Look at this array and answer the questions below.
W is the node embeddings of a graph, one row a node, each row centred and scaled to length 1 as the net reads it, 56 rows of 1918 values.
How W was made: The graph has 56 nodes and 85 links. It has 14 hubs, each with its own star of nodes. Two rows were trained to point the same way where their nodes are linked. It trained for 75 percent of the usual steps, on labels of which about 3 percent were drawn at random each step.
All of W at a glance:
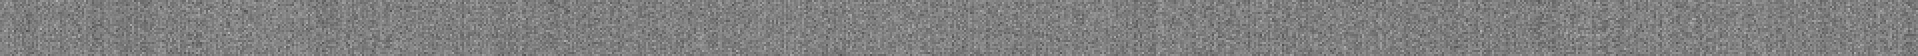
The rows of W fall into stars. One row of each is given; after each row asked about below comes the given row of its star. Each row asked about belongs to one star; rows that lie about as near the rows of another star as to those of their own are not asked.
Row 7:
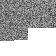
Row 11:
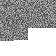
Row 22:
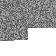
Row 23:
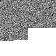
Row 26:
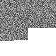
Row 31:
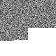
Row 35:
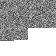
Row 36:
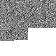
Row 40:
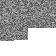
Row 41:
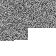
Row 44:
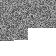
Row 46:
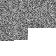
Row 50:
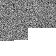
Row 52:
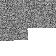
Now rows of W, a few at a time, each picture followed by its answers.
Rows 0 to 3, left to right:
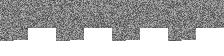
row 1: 50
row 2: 11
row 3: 35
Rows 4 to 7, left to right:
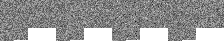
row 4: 31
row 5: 46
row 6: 40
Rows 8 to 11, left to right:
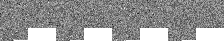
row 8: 23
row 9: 50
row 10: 26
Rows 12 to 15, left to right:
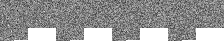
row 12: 36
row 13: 52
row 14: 41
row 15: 22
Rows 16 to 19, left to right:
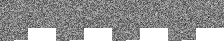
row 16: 52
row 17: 40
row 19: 35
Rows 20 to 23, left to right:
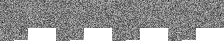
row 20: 46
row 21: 7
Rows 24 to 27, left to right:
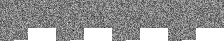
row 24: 35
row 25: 50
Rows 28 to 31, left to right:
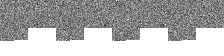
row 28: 50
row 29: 11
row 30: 23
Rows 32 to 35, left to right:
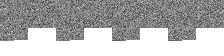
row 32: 36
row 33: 40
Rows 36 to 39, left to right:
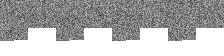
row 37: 44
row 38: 26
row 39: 7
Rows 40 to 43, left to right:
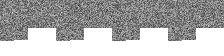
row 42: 46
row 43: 35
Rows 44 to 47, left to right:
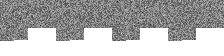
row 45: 36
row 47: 41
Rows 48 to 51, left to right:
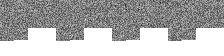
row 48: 52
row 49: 31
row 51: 23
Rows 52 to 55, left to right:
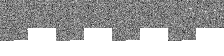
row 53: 36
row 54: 23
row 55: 26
